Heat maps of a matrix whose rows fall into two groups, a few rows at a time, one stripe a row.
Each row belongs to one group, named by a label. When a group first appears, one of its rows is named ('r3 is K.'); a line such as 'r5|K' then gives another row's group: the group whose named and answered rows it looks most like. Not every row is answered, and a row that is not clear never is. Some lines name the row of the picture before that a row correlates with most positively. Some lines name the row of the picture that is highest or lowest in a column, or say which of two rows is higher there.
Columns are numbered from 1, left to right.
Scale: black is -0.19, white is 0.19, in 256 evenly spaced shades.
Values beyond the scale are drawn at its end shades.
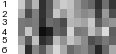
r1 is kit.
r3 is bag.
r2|kit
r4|bag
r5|kit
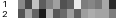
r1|kit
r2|bag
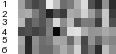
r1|kit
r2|bag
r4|bag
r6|kit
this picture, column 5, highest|1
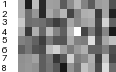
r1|kit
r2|kit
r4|kit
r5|bag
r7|bag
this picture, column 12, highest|1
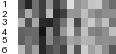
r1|bag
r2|bag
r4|bag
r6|bag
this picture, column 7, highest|4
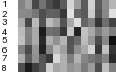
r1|bag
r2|bag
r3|kit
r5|kit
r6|kit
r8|kit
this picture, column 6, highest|7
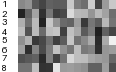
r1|bag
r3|kit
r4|kit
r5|bag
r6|kit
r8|kit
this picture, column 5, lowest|8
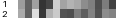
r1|kit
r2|kit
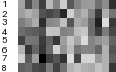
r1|kit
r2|bag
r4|kit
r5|bag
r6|kit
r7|bag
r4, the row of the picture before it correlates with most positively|1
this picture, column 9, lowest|7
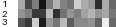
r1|kit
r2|bag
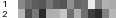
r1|bag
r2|kit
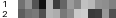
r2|kit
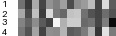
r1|kit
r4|kit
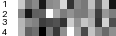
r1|kit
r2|kit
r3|bag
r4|bag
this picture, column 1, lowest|2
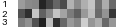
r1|bag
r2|kit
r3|bag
